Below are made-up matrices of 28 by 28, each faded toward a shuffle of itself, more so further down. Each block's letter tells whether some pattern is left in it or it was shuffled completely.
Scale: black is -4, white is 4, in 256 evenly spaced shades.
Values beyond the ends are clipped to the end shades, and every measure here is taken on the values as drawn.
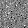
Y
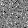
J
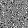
J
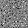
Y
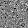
J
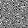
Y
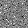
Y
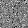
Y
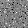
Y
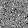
J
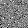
J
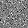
J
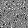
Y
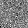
J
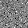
J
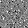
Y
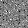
J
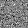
Y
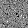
J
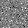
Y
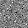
Y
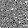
Y
